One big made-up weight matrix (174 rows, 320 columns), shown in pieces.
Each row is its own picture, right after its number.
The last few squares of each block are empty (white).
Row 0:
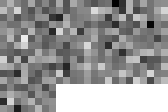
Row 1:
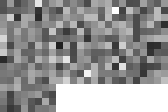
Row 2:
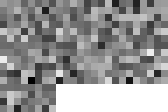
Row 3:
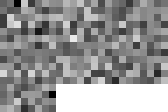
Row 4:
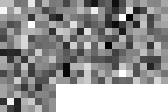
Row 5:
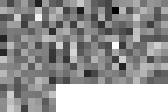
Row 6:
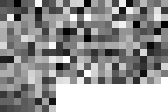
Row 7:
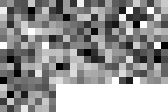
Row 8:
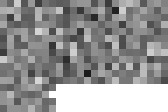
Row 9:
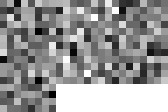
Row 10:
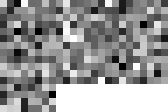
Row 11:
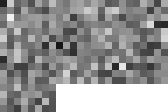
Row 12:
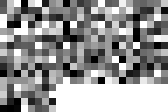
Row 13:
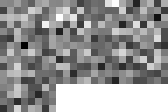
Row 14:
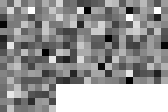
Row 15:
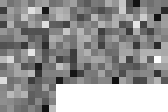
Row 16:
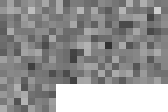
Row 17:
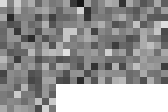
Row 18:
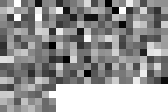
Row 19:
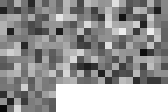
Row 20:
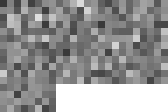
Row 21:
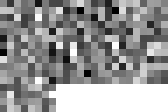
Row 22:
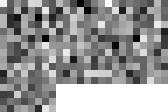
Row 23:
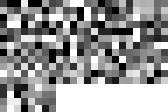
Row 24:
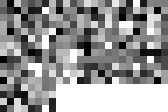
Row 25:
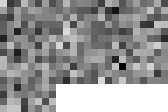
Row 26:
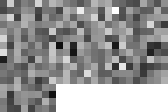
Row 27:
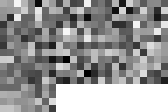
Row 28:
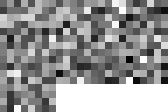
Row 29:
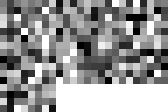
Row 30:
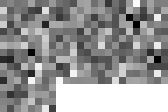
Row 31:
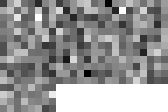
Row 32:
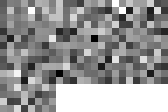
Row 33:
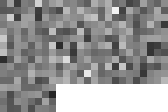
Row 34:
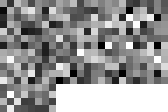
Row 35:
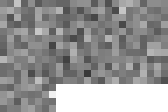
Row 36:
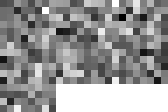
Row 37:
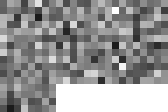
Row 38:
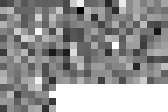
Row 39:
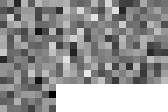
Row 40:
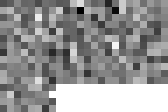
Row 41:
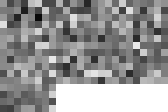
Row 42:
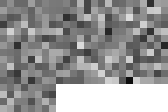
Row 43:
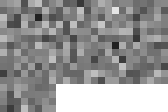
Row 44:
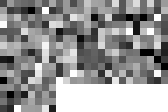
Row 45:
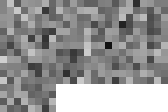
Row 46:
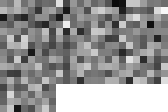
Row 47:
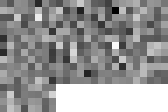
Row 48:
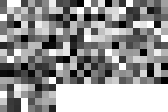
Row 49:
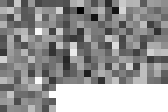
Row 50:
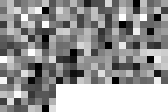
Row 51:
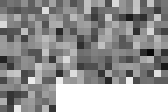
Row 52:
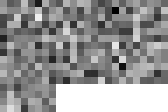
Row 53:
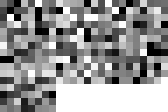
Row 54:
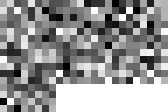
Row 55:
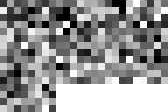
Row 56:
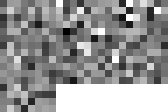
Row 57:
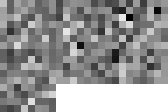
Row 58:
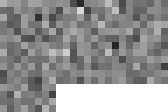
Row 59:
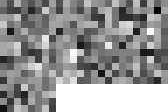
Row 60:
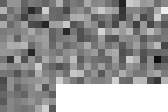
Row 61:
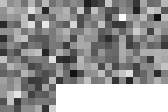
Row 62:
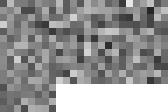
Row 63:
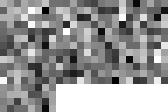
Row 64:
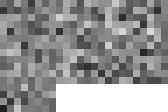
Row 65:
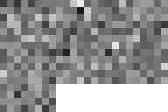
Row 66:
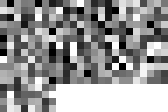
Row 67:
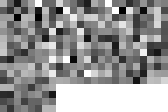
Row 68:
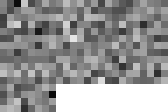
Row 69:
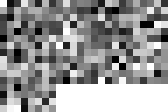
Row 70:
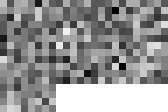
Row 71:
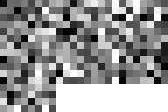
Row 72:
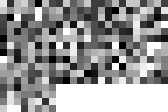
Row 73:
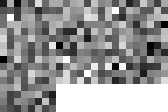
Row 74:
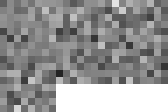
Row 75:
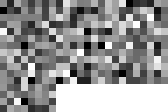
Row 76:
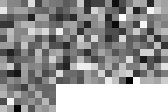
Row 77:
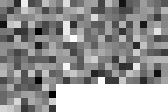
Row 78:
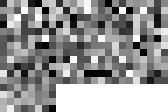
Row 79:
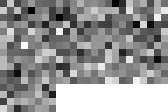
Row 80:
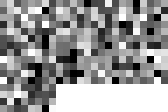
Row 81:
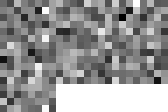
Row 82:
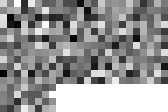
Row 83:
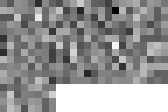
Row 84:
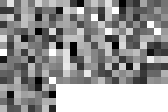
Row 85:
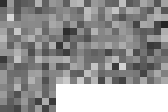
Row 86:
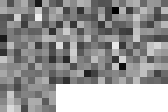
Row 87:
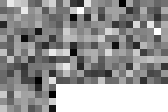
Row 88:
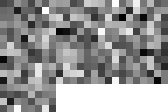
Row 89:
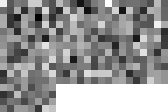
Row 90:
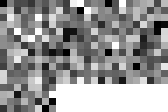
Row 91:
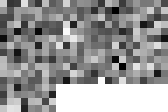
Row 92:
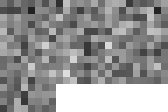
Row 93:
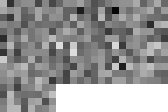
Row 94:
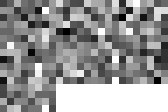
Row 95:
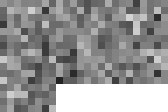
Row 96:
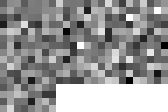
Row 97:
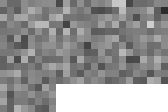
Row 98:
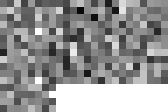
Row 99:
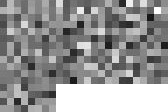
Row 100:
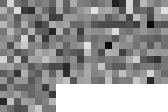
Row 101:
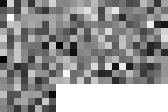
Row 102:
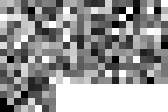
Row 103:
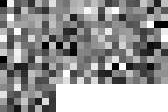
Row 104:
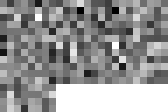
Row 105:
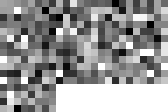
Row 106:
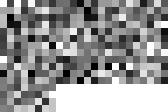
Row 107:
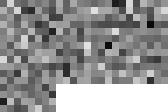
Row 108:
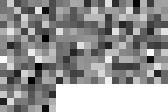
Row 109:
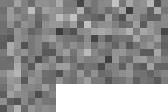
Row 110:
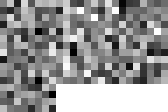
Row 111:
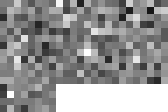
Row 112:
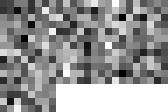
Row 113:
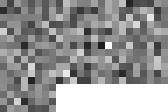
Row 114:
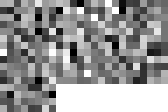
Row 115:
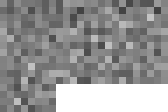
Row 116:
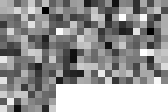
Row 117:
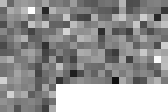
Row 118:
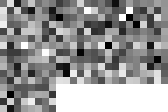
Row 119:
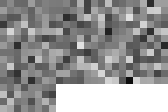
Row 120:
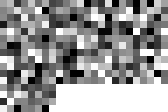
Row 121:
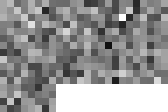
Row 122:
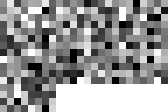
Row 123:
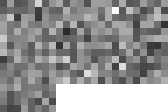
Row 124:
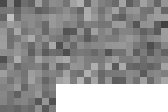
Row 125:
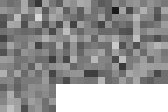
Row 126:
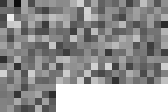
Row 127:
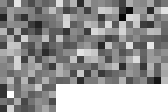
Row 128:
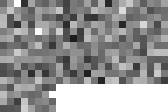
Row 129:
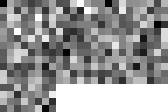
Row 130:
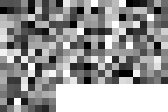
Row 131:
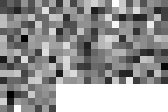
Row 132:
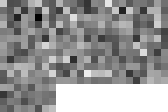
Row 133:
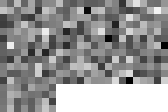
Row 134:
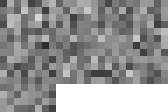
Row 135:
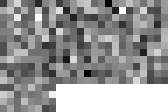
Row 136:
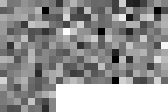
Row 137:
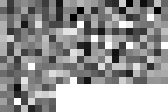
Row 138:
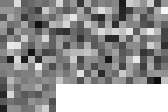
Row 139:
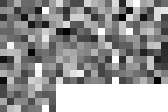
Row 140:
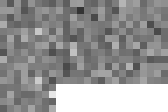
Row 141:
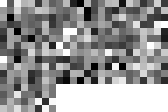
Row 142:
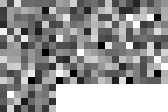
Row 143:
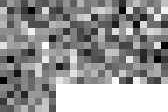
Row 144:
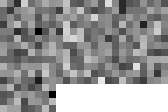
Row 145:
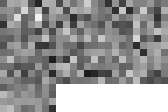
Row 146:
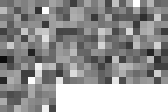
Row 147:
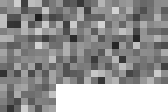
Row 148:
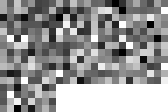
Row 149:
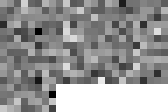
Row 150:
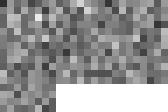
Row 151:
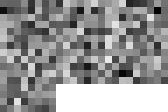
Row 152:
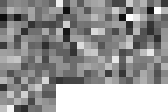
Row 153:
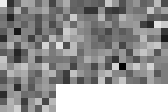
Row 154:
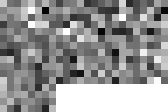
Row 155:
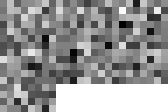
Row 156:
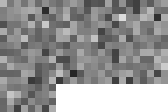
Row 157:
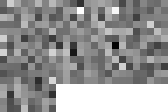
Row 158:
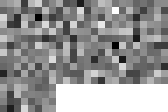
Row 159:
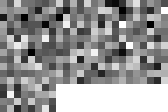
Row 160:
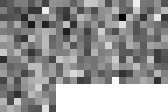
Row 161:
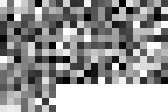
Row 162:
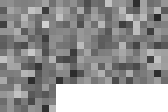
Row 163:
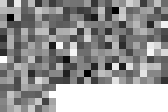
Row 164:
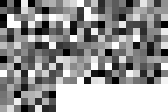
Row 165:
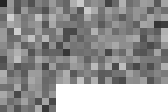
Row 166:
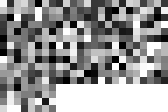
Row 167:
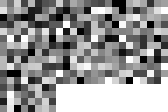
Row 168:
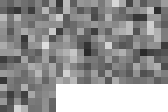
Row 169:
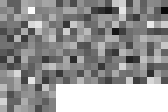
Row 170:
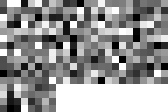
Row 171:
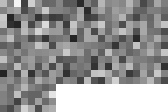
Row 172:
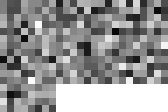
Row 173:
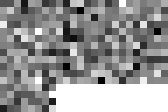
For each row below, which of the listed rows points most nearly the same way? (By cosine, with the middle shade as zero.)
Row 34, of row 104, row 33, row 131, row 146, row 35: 104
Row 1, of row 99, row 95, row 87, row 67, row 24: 67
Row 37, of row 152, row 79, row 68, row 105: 79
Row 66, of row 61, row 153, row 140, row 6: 140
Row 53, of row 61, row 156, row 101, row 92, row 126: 126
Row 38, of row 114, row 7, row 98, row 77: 98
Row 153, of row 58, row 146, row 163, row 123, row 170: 163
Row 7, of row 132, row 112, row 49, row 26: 132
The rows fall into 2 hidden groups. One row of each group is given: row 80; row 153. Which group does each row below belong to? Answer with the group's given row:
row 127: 80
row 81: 80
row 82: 153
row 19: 80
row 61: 80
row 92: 80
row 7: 80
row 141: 153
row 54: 80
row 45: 80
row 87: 153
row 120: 80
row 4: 80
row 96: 80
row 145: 153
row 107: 80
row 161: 153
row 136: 80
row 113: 80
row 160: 80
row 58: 153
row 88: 80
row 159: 80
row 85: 153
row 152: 80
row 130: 80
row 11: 153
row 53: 153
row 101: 153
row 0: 80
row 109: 80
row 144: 153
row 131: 80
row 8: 153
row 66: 153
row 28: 80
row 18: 153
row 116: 80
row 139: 80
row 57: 80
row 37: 153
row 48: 153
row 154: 80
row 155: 80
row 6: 153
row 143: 80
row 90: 153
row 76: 80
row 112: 80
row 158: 153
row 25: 153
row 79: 80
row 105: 80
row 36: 80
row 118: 80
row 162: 80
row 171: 153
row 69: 153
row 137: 80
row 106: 153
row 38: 153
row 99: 80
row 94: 80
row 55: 80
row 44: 80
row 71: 80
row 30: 80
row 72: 153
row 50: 80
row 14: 80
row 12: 153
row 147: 153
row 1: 153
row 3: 153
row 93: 153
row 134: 153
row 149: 153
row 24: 80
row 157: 153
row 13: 80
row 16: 80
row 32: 80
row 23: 153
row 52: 153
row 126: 153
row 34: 80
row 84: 153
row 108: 80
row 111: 80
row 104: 153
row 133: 80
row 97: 80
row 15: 80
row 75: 80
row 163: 153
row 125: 153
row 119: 80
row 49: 153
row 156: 80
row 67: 153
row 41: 153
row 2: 80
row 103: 153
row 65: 153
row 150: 153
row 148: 80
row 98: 153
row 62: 80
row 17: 153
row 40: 153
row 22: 153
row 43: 153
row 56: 80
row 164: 153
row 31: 153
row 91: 153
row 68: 153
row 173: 153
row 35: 153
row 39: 153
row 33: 153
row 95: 80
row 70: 153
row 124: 153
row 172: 80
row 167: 80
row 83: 153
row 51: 80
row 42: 80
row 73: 153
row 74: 80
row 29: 80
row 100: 80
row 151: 80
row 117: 80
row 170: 153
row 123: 153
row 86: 153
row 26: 153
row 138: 80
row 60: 80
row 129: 153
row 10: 153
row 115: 80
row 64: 80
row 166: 153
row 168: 80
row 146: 80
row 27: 153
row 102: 80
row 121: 80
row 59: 80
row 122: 80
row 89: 153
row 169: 80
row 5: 153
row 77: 153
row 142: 80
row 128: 153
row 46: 80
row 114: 153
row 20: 153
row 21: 153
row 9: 153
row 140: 153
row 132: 153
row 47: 153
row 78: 153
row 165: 153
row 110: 153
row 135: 153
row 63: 80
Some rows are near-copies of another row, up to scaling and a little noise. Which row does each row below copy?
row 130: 151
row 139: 94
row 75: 113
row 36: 88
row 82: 171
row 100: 107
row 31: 135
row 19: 64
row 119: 42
